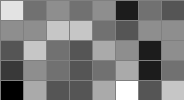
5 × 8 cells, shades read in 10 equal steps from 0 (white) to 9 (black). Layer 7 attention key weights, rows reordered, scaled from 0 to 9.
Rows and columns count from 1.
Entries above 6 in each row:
1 0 1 2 1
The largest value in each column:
9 5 6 6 5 8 8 6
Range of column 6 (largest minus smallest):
8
